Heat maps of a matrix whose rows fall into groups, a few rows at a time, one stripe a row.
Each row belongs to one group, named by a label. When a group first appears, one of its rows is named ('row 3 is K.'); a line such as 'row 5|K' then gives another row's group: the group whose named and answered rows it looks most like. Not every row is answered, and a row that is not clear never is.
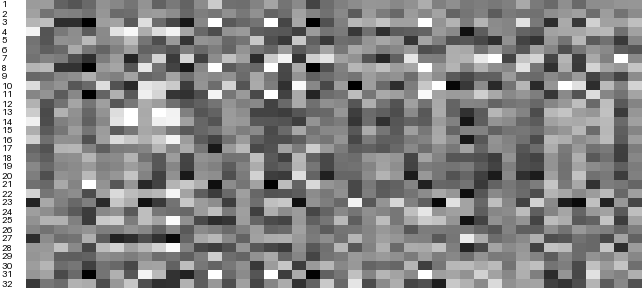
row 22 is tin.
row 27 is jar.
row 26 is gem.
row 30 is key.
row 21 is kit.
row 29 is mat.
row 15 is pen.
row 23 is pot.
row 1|mat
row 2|pen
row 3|mat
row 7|key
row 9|gem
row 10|pen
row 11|mat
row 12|pen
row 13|tin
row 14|tin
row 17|kit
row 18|gem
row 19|gem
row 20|gem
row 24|mat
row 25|tin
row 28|tin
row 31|mat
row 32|pot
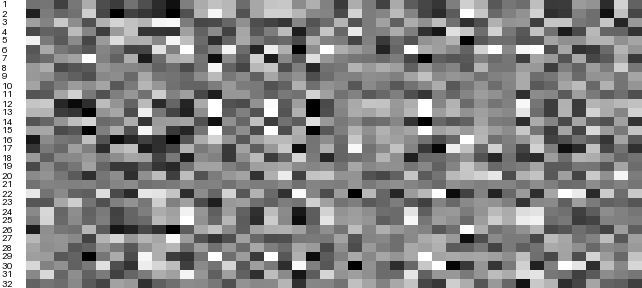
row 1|jar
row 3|tin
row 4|pot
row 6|key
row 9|mat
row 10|pen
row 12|mat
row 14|kit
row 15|mat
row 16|jar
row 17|pot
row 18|gem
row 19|jar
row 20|key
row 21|pot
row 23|kit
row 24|key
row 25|key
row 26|jar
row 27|tin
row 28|pen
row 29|mat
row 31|key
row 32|pot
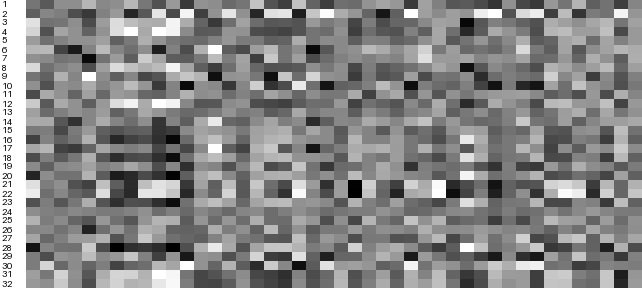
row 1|gem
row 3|tin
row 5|pen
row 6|mat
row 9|kit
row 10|gem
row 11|pot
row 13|pen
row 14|mat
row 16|jar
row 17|mat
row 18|jar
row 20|jar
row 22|pen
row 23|jar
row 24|gem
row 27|pen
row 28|jar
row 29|gem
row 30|key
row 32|tin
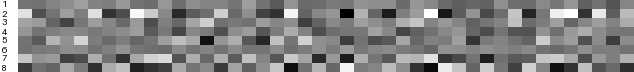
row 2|pen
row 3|mat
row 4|gem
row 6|pot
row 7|pen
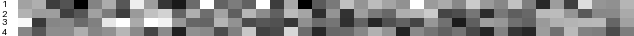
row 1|mat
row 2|pen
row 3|tin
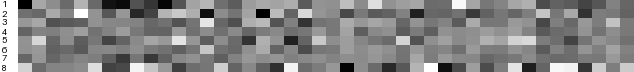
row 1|jar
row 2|kit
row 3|mat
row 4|pot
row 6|mat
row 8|pen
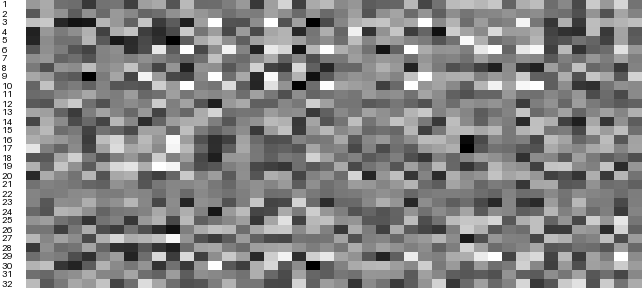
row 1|key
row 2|pot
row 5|jar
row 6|key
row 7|mat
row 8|gem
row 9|mat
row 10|key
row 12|kit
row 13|mat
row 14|pot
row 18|kit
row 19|tin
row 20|pot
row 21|pot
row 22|gem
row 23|gem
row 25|key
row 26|jar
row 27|tin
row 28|jar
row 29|key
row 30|mat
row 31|gem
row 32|pen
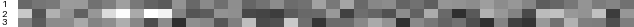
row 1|pot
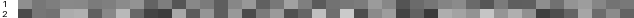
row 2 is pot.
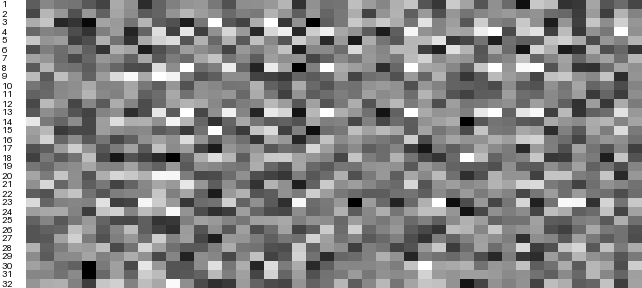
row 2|pot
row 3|mat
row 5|pen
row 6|pot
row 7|mat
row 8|key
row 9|tin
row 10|gem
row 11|gem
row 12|pot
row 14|tin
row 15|mat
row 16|key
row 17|kit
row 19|gem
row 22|kit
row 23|pen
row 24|tin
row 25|jar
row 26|pot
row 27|kit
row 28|pen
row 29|gem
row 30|mat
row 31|mat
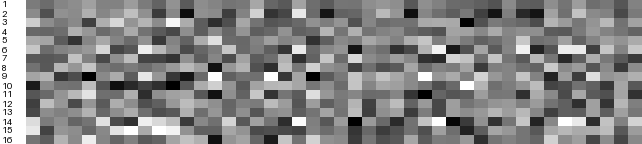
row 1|gem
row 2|gem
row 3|tin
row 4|pot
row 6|pen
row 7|pot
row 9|mat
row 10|jar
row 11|kit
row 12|pot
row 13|pot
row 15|tin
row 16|kit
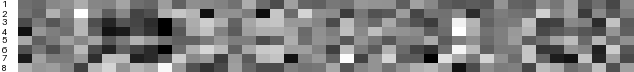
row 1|gem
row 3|jar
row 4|jar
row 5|pen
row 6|jar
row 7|pot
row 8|tin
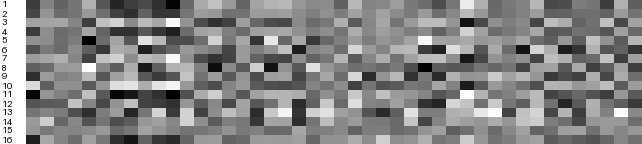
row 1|jar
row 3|tin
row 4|jar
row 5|mat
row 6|pot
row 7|tin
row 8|kit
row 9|pot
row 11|jar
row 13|key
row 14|key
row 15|pen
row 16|jar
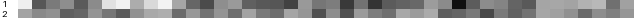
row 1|tin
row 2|pen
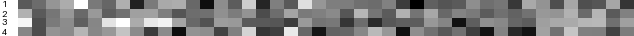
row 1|kit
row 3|tin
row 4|gem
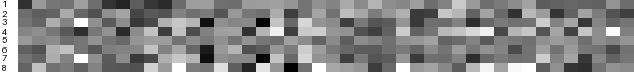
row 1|jar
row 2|pot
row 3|kit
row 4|key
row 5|pen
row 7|kit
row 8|key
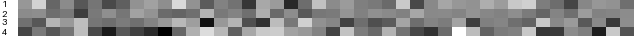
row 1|key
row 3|kit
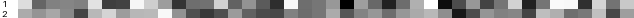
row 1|pen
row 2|tin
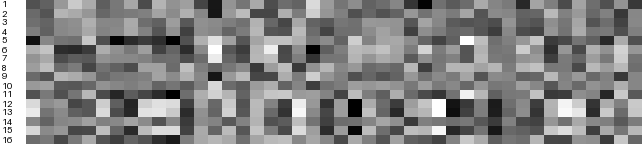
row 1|kit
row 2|kit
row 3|gem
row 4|gem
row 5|jar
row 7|mat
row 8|key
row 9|kit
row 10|mat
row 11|jar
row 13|pen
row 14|gem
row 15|pen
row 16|jar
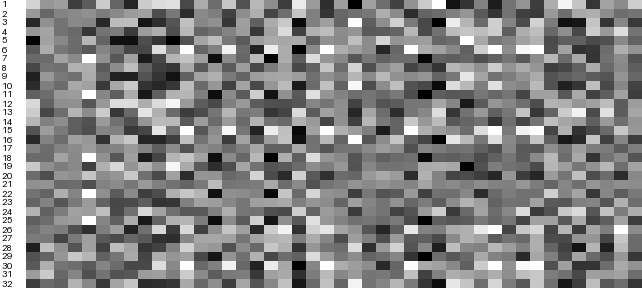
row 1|pen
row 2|gem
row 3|pot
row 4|key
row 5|jar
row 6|key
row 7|kit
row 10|pot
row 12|tin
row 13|pen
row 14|pen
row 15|key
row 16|pot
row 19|tin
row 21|mat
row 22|kit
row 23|jar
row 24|pen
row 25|kit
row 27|jar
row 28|pot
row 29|kit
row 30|key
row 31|key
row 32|pot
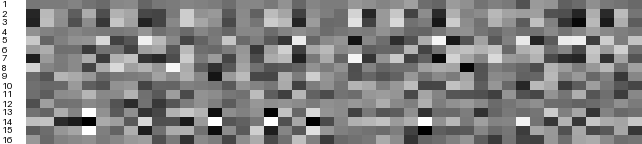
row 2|pot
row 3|pot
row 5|pen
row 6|key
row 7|pot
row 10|pot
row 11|gem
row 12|jar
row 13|kit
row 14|mat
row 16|gem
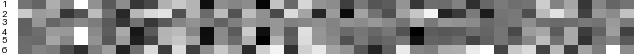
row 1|kit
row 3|jar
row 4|kit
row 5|kit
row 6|key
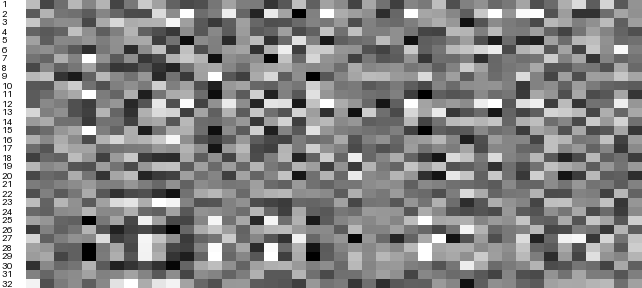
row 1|pen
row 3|tin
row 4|pot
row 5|gem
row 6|key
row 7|kit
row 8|jar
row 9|mat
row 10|kit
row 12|key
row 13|pen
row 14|key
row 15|kit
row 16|tin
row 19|pen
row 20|pot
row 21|gem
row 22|jar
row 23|tin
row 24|gem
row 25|mat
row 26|jar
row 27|pen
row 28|mat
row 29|mat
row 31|gem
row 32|tin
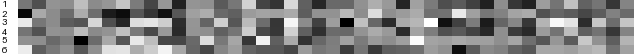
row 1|gem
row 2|jar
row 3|pen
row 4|gem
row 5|mat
